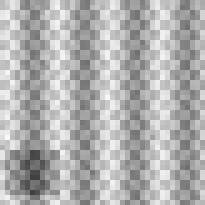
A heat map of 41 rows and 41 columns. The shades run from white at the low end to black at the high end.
Ninth with the highest average: bottom left. Slope: none. Average level on the scale: 30%. Odd patch: higher, in the bottom left. Stripes: upright, repeating 4 times.
